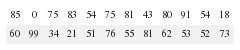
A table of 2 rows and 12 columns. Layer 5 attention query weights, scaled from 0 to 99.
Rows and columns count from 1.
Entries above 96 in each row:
0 1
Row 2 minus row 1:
-25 99 -41 -62 -3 1 -26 38 -18 -38 -2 55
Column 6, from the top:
75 76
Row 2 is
60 99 34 21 51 76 55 81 62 53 52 73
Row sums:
739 717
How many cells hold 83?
1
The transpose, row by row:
85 60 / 0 99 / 75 34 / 83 21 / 54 51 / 75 76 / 81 55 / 43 81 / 80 62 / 91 53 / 54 52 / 18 73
